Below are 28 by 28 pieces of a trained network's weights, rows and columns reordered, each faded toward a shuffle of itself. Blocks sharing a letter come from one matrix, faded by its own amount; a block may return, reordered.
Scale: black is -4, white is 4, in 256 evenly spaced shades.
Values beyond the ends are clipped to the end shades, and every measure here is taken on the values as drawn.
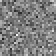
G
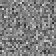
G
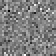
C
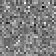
C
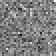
G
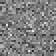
C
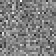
G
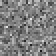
C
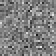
C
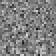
G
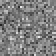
C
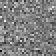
C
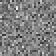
G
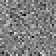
C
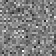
G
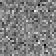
G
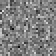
G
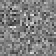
C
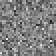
G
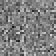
C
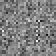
C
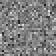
G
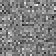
C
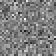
C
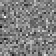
C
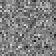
C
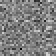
C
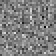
C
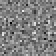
G
